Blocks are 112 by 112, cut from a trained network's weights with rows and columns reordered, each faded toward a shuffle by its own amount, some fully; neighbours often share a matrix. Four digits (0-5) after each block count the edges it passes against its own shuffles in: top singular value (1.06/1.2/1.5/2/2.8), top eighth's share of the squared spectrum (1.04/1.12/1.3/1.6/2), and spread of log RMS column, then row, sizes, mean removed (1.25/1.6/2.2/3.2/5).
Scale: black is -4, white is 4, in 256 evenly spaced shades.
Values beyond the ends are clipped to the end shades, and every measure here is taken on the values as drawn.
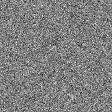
2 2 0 1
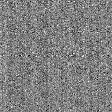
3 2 0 2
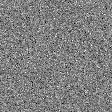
0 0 0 0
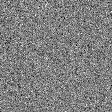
0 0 0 0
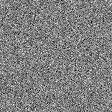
0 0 0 0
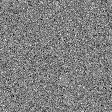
0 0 0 0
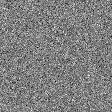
0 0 0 0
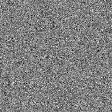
2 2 0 2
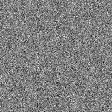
2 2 1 1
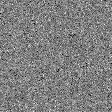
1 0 0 0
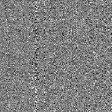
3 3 3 1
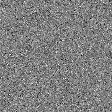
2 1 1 0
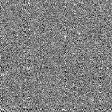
4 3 3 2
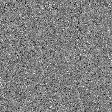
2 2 1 0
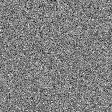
1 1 0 0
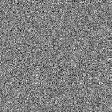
3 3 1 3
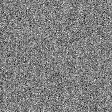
1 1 0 0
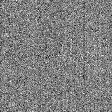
2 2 0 1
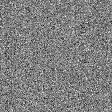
1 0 0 0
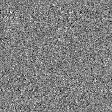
2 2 0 2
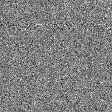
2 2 0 2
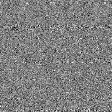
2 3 1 3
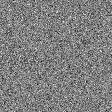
1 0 0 0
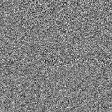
3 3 1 2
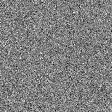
1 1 0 0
